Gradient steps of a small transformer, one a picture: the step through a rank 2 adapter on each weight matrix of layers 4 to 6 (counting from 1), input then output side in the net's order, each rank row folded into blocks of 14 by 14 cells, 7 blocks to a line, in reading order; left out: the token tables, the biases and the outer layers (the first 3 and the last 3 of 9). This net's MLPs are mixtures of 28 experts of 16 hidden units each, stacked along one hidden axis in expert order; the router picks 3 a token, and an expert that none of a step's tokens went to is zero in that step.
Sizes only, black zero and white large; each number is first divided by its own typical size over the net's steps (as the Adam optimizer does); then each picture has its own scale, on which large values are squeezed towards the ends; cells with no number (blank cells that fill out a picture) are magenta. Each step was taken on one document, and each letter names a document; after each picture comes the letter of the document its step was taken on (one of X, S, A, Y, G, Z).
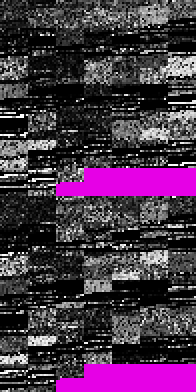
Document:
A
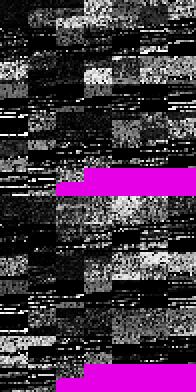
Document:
A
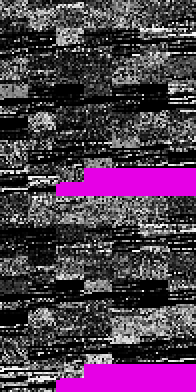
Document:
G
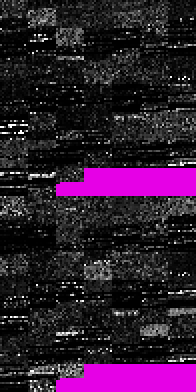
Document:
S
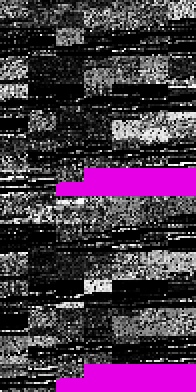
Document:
A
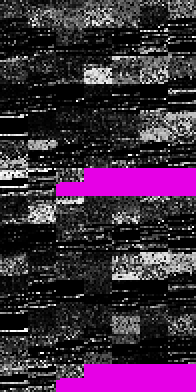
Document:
A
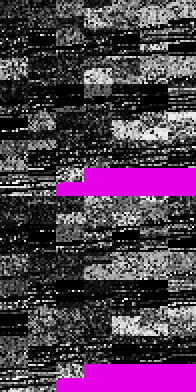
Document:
G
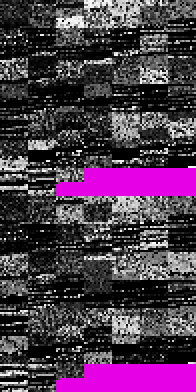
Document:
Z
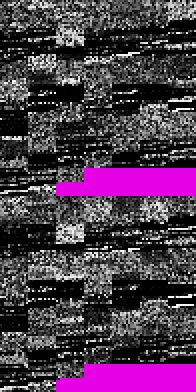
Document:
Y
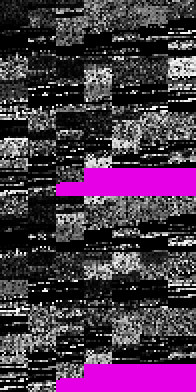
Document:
Y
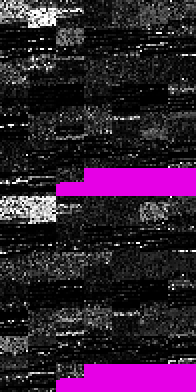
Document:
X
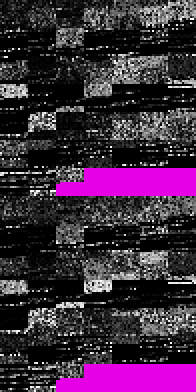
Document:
S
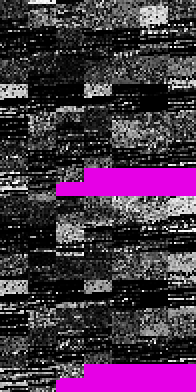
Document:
X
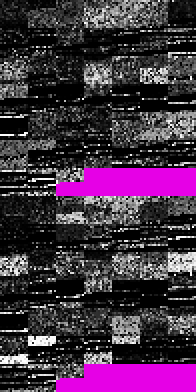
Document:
A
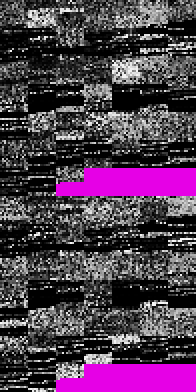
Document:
Y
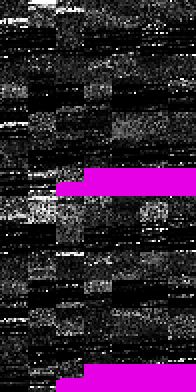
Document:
S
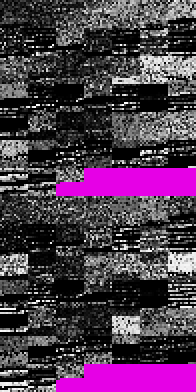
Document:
G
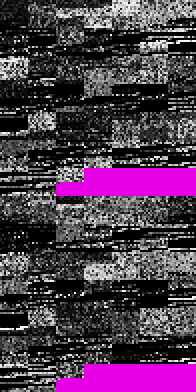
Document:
G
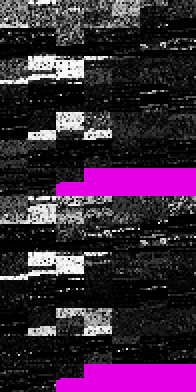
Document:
Z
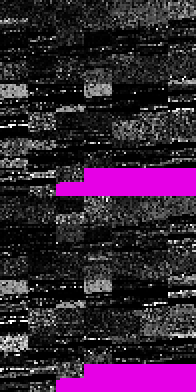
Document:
S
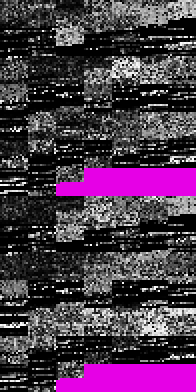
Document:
Y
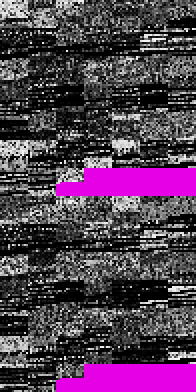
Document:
Z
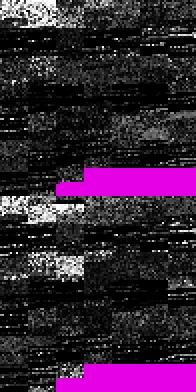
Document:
X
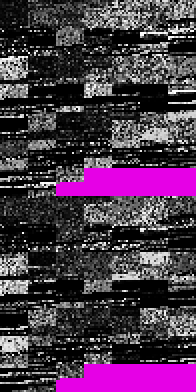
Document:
G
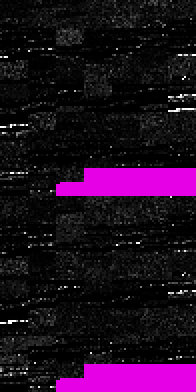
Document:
S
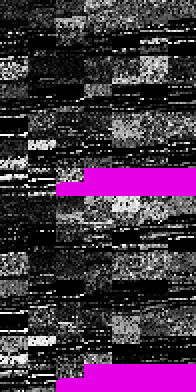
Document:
A
